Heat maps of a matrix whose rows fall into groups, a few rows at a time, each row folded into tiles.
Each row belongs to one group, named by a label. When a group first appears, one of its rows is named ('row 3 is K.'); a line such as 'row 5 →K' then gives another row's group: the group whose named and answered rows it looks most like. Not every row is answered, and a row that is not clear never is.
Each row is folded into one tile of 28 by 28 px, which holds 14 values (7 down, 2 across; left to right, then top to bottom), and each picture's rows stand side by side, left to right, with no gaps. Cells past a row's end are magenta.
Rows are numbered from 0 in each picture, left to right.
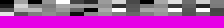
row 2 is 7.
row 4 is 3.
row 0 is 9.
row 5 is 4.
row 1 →4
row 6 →3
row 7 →3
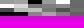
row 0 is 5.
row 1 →4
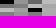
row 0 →4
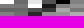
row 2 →4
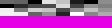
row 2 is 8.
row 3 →4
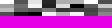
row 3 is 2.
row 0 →7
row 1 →8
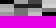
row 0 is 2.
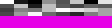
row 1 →9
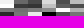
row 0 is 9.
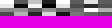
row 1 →8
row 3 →3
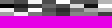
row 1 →3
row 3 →9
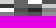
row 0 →3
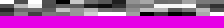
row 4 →9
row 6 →5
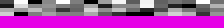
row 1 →4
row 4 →7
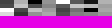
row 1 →4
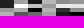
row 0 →9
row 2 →5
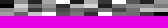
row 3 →8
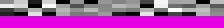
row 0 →5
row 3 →4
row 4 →5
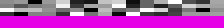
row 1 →4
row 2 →8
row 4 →8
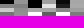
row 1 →9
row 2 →9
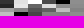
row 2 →4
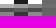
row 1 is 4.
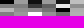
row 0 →4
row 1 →9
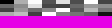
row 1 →8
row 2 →3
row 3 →7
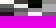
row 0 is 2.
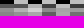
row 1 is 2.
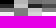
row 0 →9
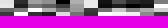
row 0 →8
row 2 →9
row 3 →8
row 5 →9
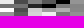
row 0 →3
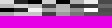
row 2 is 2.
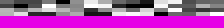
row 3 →5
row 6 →3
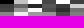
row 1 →3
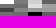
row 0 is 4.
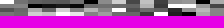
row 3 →4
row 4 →3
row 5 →8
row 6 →5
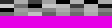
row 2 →2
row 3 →2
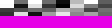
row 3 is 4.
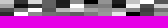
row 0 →8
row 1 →3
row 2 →9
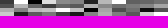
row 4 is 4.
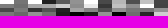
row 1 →7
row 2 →5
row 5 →8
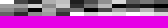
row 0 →7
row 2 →8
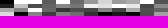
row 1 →3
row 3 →5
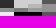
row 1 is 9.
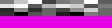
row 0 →5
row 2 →5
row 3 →3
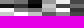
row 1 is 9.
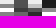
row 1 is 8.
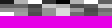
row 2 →2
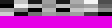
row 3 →7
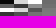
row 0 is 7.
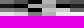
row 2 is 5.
